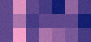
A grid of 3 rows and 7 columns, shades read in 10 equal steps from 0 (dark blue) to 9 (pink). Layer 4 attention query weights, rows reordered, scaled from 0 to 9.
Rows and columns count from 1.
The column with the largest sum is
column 2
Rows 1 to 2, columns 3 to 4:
3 2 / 2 3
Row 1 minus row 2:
0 2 1 -1 -3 2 2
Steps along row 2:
up down up same same down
